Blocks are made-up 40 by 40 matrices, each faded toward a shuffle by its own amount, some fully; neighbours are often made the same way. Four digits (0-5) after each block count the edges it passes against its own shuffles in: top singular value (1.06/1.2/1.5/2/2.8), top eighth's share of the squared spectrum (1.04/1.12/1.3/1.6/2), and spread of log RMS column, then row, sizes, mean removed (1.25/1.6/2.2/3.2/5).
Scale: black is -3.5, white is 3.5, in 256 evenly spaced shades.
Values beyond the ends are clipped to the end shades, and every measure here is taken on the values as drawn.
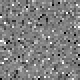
0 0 0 0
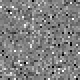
0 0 0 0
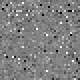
1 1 0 1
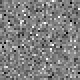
0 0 0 0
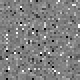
1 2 1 0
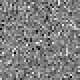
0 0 0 0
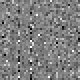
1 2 2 0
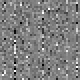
2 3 3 0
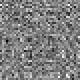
4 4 2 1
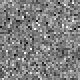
0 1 0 0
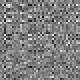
4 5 3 3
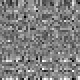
4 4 2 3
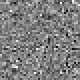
3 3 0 1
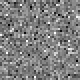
1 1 0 0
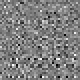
4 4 2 2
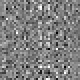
4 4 3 2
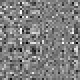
4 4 3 2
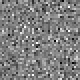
3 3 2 1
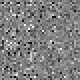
3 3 2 2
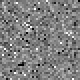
1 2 0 0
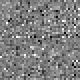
3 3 0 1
